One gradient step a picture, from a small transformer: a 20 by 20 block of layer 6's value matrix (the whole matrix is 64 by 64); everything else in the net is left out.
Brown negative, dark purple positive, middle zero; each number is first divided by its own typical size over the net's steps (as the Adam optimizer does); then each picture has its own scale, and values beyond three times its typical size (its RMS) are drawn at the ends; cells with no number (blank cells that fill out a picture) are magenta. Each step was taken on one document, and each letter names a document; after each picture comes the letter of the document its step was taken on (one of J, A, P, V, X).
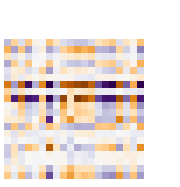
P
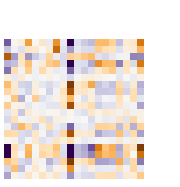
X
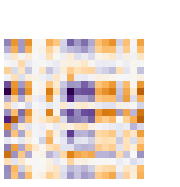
P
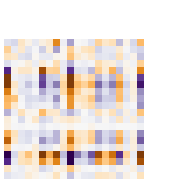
X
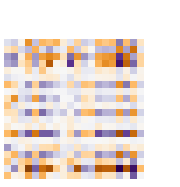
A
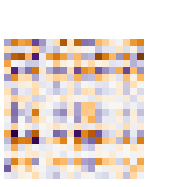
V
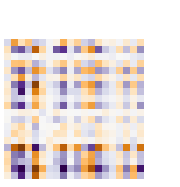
V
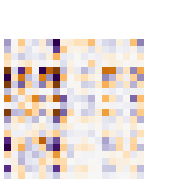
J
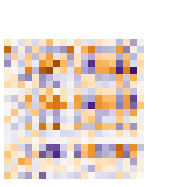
A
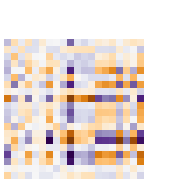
P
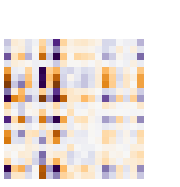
J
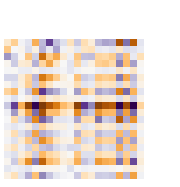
A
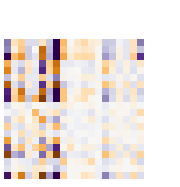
J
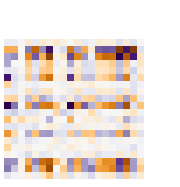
A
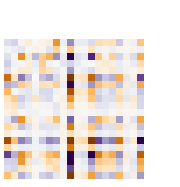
X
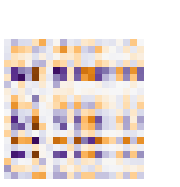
V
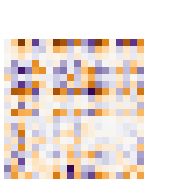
V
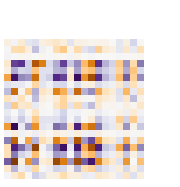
V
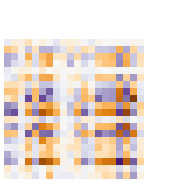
A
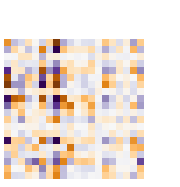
J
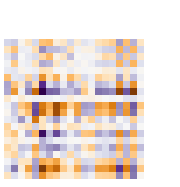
A
